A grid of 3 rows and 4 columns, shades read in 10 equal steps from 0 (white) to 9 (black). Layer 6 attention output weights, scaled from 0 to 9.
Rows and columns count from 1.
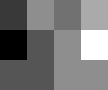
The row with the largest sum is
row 3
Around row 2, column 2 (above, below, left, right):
4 6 9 4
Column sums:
22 16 13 7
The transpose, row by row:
7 9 6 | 4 6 6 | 5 4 4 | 3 0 4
